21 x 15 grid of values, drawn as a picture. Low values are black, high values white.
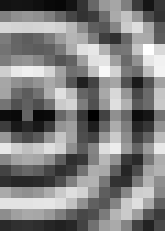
No single row or column stands out from its neighbours. On average the colour sits 50% of the way up the scale. Concentric rings centre on the middle left. The ninth with the highest average is the top right.
